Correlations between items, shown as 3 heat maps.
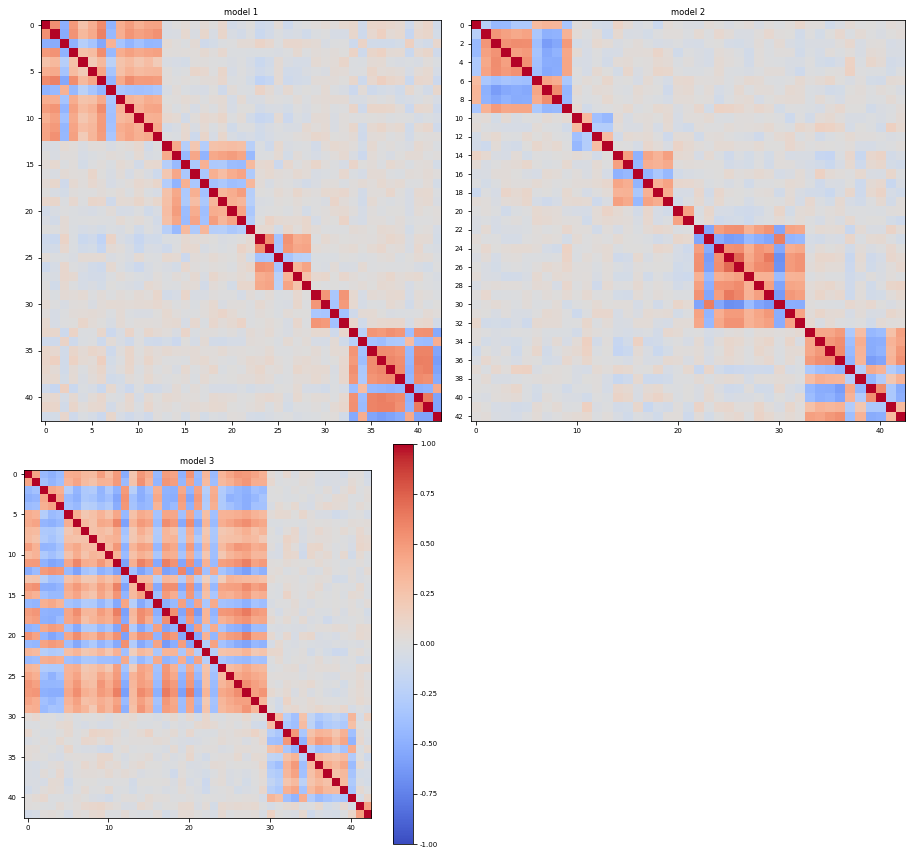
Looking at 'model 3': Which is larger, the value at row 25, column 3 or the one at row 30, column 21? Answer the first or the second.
the second
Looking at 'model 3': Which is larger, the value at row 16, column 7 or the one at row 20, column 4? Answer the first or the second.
the first
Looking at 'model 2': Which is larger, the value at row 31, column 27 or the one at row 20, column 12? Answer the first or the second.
the first
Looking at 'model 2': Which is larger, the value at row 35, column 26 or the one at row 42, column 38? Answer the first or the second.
the second
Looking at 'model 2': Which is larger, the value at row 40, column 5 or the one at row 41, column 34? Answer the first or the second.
the second
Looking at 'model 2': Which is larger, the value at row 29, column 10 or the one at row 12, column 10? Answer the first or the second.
the first
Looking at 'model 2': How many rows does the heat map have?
43
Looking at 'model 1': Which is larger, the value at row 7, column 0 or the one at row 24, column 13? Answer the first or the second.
the second
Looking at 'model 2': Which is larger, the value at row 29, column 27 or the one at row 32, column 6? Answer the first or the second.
the first
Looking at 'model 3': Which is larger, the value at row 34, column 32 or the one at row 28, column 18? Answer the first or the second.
the second
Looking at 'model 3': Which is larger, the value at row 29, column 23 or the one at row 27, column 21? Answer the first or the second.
the first
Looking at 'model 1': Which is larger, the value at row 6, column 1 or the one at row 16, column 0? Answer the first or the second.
the first
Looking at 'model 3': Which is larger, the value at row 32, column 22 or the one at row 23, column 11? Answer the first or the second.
the first
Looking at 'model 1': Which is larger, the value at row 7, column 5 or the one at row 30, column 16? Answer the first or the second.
the second
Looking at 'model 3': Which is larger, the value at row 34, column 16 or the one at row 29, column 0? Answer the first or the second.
the second
